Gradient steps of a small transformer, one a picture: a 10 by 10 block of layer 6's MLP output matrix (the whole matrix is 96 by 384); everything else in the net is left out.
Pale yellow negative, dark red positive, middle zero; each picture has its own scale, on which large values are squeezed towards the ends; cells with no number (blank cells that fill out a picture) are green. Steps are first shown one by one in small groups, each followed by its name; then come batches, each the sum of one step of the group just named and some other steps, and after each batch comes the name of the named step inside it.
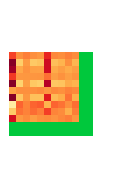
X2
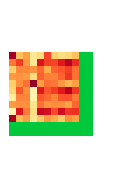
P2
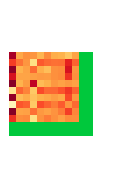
P2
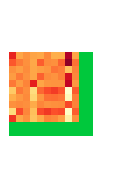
P2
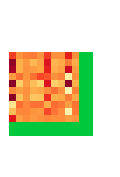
X2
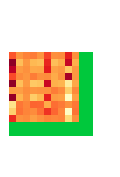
X2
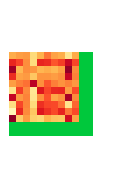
P2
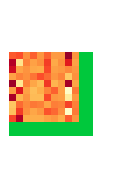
X2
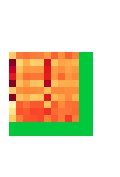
X2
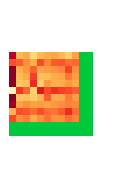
P2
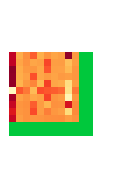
X2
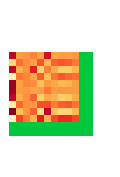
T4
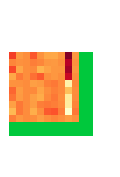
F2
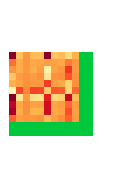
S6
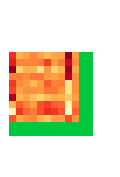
F2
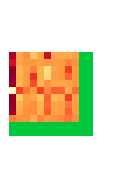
S6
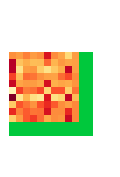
S6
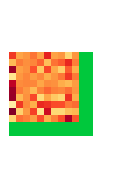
T4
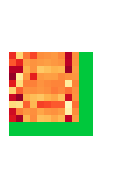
F2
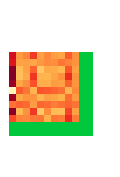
T4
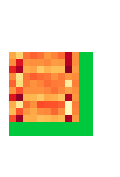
F2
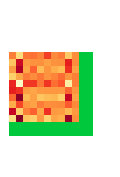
T4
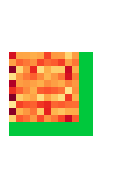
T4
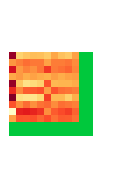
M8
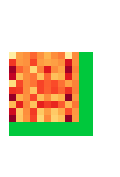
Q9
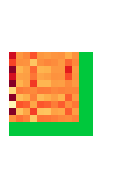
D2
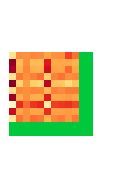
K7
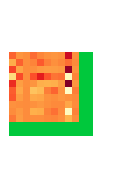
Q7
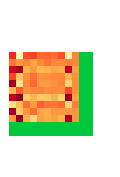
D2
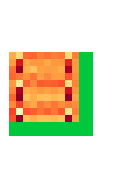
Q9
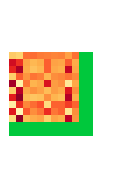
K7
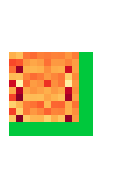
K7
